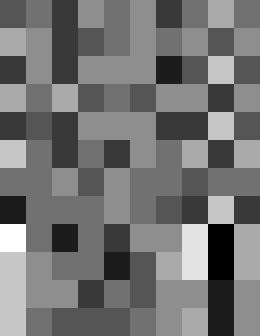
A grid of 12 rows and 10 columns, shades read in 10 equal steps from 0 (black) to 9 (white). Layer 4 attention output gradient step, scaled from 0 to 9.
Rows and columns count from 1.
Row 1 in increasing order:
2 2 3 4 4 4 4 5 5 6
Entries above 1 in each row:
10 10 9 10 10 10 10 9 8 8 9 9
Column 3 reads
2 2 2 6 2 2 5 4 1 4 5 3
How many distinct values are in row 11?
6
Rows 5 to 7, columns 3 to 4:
2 5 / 2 4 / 5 3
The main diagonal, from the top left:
3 5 2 3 5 5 4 2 0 6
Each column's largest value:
9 5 6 5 5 5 6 8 7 6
